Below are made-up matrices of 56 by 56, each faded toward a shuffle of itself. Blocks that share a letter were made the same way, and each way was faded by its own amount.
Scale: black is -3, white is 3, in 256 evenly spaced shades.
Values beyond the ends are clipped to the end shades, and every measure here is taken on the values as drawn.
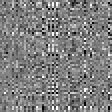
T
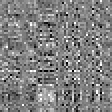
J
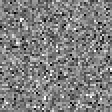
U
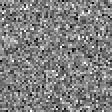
U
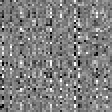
T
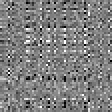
T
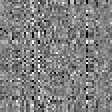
T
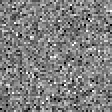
U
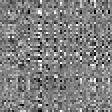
T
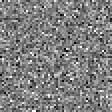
U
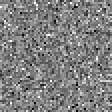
U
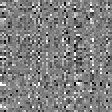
J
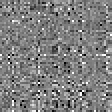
J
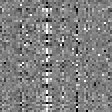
T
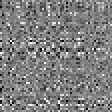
J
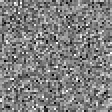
U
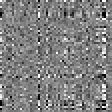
T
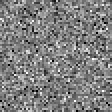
U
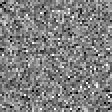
U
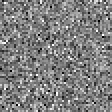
U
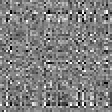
T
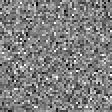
U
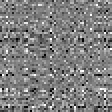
J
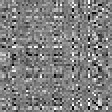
T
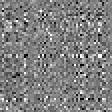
J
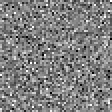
U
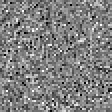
U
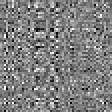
T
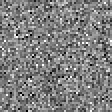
U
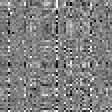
T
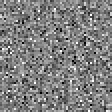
U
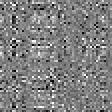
J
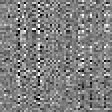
T
